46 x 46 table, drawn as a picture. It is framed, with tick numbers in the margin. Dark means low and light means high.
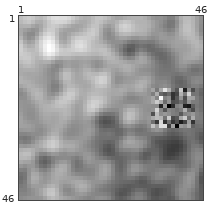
There is an overall slope up to the top left. The field is mottled with small blotches. The ninth with the highest average is the top left. On average the colour sits 60% of the way up the scale. In the middle right lies a patch that is rougher than the rest. The halves do not mirror each other. The ninth with the lowest average is the bottom right.
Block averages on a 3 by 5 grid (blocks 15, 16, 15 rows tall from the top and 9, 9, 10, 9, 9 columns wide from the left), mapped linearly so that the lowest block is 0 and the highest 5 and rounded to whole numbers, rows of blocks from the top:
5 5 4 2 3 / 3 4 3 2 0 / 3 3 1 0 0
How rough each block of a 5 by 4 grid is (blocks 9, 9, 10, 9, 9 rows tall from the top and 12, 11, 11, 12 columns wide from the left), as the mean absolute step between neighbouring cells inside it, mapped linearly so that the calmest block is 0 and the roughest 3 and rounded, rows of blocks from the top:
0000 / 0000 / 0003 / 0000 / 0000
